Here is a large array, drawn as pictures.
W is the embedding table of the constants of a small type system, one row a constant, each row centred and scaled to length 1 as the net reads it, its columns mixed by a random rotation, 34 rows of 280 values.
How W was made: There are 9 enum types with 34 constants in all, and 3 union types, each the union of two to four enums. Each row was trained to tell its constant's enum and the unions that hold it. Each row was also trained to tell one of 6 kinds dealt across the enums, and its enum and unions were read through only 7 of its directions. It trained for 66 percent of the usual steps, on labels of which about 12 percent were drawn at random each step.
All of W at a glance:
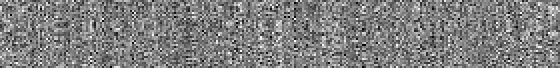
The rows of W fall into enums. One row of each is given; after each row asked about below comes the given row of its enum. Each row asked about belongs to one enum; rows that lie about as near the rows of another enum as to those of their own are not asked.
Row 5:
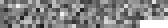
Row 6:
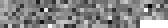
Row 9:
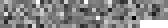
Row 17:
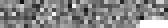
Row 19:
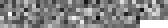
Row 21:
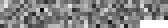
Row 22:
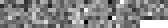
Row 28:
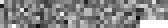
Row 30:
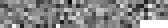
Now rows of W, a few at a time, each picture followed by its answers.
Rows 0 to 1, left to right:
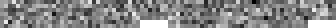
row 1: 19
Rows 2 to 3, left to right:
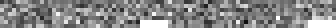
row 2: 19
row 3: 17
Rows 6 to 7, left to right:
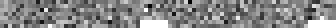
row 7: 5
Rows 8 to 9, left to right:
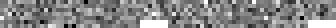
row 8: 19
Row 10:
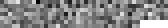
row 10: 22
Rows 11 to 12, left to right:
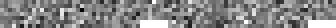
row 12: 30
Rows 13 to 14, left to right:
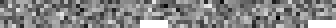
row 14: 22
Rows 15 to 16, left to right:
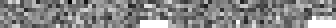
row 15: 22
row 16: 17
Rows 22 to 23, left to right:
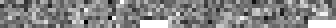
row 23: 19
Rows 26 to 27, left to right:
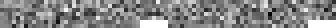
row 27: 6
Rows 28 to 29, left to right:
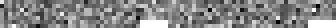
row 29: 6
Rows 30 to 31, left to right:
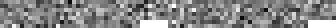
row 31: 6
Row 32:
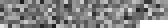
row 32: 5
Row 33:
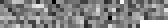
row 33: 22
